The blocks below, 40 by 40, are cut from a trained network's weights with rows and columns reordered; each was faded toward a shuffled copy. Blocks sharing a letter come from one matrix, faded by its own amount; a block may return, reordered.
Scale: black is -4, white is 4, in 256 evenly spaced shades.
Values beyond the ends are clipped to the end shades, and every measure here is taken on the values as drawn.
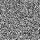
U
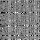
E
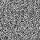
U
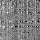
E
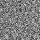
U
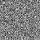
U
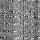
E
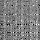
E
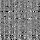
E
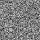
U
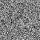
U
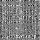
E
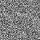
U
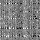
E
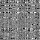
E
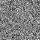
U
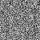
U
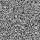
U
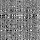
E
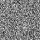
U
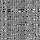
E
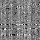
E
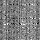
E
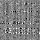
E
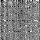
E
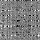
E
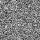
U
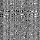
E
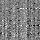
E
